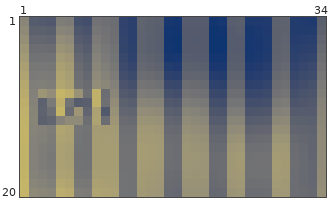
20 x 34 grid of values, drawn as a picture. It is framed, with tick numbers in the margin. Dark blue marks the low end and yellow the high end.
The middle left is the roughest part. The field climbs toward the bottom left. The bottom left is the ninth with the highest average. Stripes running up and down repeat 7 times from left to right. In the middle left lies a patch that is rougher than the rest.
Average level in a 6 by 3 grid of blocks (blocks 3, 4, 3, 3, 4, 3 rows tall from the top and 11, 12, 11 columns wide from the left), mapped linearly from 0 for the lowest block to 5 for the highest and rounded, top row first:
2 0 0 | 4 0 0 | 4 2 1 | 4 3 3 | 5 4 4 | 5 4 4
